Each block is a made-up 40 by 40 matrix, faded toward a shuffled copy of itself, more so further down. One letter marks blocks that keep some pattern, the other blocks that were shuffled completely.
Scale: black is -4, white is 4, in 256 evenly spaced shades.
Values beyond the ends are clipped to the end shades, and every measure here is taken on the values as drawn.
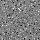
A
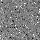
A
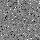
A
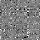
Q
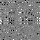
Q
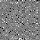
Q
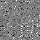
Q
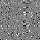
Q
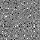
Q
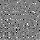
Q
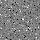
A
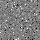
A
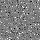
A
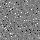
A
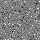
A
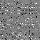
Q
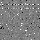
Q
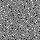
A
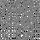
Q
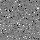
A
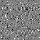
Q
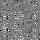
Q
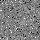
A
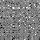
Q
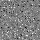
A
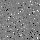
A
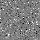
A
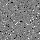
A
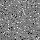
A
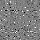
Q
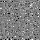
Q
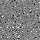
Q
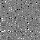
Q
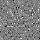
Q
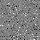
Q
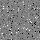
A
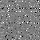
Q
